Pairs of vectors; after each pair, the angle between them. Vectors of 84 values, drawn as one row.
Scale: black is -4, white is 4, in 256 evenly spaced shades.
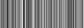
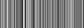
nearly opposite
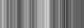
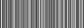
orthogonal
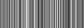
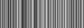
partly opposed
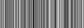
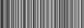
partly aligned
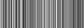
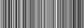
nearly parallel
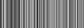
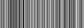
partly aligned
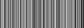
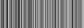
partly opposed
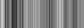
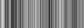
nearly parallel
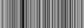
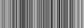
partly aligned
